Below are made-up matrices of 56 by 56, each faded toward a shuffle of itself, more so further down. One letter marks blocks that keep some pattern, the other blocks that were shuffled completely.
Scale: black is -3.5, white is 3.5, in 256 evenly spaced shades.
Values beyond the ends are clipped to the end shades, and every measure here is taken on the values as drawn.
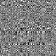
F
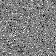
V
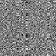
F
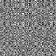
F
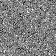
V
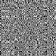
F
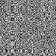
F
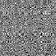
F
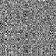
F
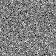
V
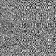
F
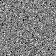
V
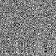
F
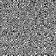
F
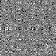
F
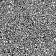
V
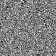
V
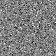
V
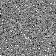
V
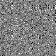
F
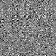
F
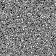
V
